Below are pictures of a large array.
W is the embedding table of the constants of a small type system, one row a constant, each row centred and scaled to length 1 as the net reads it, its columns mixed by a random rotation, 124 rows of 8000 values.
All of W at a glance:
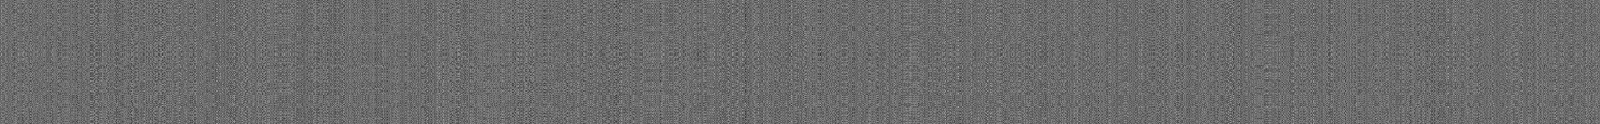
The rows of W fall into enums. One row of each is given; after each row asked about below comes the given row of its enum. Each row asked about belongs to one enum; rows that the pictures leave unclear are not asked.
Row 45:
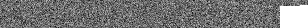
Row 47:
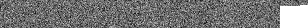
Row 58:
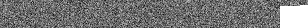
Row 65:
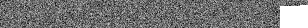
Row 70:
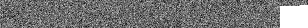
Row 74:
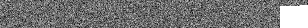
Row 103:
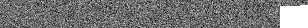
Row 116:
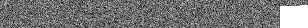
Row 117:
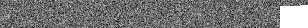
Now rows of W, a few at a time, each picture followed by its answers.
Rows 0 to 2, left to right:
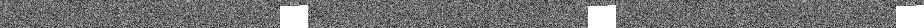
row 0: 58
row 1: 70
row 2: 58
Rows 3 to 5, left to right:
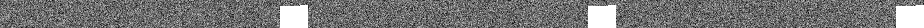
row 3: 117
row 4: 47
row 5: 74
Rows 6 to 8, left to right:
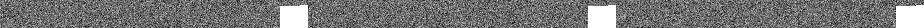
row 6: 70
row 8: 117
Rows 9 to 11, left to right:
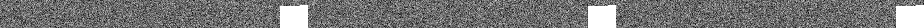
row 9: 45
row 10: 116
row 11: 74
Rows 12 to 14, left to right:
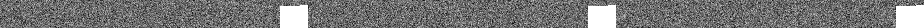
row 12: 45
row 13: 47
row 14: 117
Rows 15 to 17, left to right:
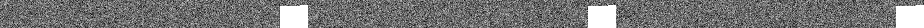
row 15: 116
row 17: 70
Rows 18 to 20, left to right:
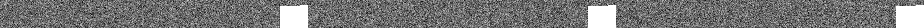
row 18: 116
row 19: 117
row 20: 45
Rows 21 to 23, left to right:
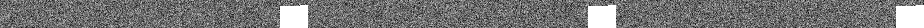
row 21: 117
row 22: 103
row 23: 74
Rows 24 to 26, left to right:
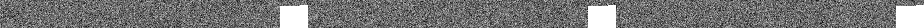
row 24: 70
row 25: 117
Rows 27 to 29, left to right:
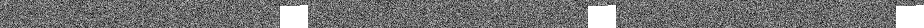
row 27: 116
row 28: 58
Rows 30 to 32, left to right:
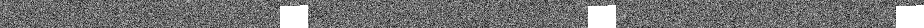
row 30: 58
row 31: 70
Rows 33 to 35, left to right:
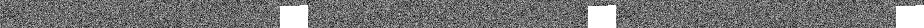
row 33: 70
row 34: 65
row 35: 70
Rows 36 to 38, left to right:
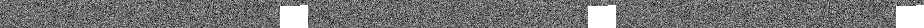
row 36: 103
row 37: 45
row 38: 103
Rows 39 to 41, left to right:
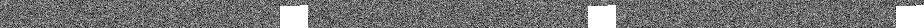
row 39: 116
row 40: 45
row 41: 117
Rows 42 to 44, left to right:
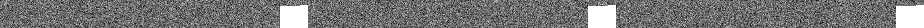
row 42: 116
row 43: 58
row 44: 47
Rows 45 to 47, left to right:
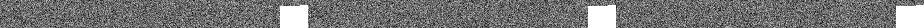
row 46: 70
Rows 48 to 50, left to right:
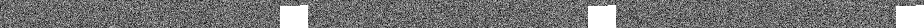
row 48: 47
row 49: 74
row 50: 45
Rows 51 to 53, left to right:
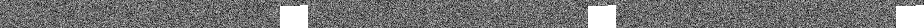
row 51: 103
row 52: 58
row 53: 74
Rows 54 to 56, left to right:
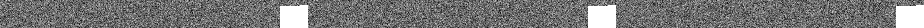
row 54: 74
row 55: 74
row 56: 103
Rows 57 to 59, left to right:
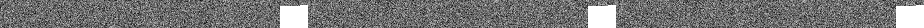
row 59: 58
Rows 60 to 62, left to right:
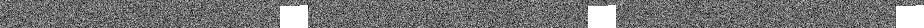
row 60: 74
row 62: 116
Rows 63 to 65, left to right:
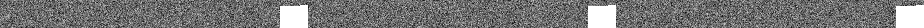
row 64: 47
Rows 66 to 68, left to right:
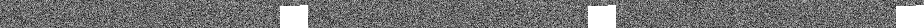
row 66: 45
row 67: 45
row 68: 58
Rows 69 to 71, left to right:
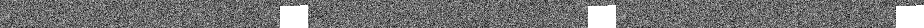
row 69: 117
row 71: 117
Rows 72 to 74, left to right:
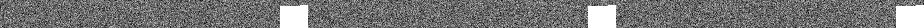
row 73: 45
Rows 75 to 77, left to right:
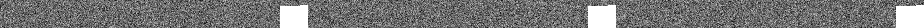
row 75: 47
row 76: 45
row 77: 117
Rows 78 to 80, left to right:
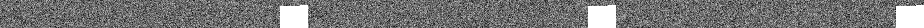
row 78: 45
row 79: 70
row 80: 117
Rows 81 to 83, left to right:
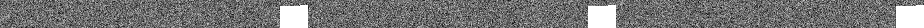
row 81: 117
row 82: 47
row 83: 116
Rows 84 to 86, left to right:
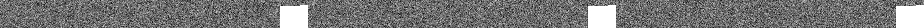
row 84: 103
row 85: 116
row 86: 58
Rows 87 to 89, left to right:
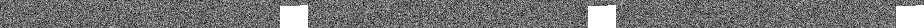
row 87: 47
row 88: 65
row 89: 116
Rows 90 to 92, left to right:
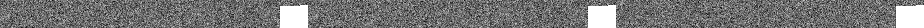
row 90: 117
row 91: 117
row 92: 116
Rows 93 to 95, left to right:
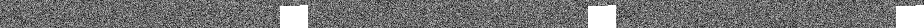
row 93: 45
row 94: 58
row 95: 70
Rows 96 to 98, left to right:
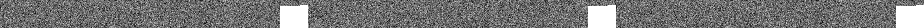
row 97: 70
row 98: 47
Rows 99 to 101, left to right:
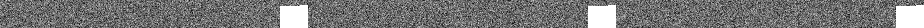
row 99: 74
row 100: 47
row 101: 117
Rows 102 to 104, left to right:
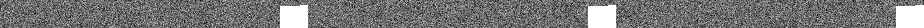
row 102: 47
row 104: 70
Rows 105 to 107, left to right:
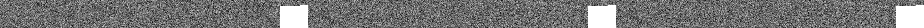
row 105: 103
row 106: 45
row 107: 45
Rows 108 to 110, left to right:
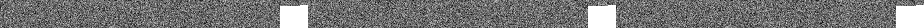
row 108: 47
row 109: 58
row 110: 47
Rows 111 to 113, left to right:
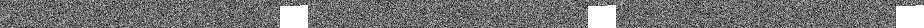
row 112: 58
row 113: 116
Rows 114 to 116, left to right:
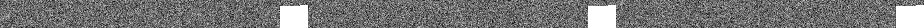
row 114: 117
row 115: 47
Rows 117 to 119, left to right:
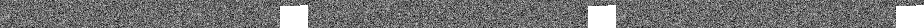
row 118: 65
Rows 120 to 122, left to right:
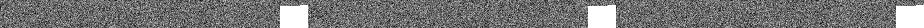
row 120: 47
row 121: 70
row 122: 47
